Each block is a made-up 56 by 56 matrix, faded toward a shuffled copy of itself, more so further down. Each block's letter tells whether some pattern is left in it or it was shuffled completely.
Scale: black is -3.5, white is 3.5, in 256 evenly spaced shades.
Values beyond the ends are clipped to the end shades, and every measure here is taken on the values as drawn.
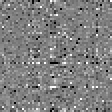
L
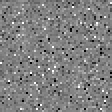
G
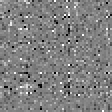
L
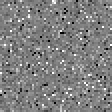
G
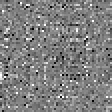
L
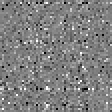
L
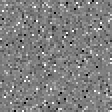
G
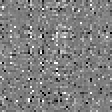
L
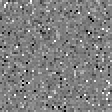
G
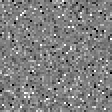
G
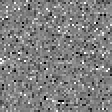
G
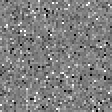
G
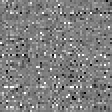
L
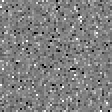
G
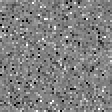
G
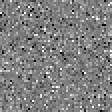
G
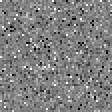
G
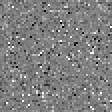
G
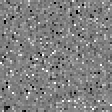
G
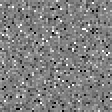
G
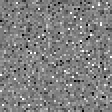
G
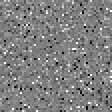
G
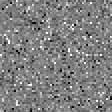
G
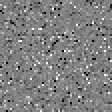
G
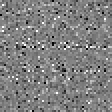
L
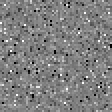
G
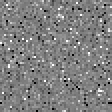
G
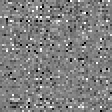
L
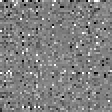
L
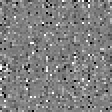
L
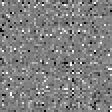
L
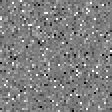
G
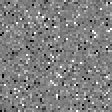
G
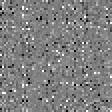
L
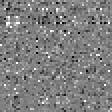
L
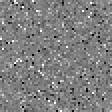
G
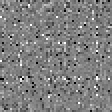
L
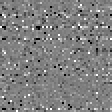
L
